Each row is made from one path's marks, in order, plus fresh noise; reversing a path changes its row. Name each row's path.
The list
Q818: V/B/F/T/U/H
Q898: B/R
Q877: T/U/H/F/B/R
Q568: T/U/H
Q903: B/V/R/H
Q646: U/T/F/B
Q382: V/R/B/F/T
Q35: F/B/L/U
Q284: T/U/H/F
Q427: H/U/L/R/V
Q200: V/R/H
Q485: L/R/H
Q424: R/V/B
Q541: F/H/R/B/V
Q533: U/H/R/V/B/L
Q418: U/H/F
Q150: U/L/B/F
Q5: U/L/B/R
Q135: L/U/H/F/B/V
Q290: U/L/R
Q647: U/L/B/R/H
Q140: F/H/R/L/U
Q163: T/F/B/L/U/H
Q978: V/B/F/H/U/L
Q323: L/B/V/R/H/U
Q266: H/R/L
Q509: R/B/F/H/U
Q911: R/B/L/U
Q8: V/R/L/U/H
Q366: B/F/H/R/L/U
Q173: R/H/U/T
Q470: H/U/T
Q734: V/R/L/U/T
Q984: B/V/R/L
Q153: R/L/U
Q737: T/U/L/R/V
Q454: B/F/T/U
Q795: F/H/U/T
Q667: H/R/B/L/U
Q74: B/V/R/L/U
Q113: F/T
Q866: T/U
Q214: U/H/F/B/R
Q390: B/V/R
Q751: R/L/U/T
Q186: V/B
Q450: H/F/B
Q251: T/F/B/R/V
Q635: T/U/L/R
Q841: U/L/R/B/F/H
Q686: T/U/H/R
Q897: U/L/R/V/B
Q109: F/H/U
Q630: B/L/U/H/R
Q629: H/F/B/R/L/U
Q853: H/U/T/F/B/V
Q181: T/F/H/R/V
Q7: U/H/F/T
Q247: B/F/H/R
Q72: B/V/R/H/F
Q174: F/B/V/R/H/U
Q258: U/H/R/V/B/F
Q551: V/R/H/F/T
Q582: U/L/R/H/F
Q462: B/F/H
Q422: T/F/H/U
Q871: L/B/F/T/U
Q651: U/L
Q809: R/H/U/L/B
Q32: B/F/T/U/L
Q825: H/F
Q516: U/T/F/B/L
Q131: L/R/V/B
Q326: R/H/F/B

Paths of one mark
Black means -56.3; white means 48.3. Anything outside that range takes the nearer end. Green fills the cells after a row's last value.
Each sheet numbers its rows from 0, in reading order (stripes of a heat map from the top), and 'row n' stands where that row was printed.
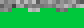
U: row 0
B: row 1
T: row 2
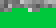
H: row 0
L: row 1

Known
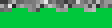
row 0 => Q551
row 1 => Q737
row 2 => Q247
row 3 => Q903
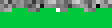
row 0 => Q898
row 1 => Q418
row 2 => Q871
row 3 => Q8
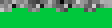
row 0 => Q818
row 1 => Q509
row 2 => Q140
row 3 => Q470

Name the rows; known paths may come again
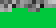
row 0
Q72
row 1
Q418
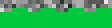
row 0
Q131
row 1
Q163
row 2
Q7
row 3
Q450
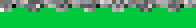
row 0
Q978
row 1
Q877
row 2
Q911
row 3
Q5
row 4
Q390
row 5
Q470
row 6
Q290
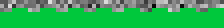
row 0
Q200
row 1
Q462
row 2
Q424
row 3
Q667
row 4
Q898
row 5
Q582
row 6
Q818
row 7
Q113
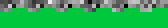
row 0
Q509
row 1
Q629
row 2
Q533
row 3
Q140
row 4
Q841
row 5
Q903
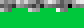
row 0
Q651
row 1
Q630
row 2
Q135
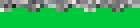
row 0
Q323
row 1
Q284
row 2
Q737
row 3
Q186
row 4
Q568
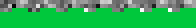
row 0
Q214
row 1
Q686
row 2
Q153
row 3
Q150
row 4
Q751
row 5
Q35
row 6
Q871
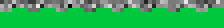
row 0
Q382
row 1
Q551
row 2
Q8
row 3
Q422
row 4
Q646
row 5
Q109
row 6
Q635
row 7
Q247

